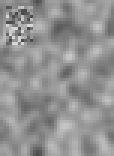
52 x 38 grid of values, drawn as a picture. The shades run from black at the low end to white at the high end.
The field is mottled with small blotches. Values change most from cell to cell in the top left. An odd patch, rougher than its surroundings, sits in the top left. Neither half mirrors the other.
